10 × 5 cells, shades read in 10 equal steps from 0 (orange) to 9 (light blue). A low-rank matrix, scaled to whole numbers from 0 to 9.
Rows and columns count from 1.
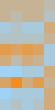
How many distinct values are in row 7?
3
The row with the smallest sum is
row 8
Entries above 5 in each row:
1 2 4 4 1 2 4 0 4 4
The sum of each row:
26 28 35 33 18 27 38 14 37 34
